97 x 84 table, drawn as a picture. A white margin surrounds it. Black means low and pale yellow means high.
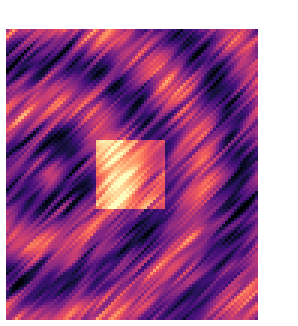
Odd patch: higher, in the centre. Ninth with the highest average: centre. Slope: none. Rings: centred on the middle left. Ninth with the lowest average: middle left.
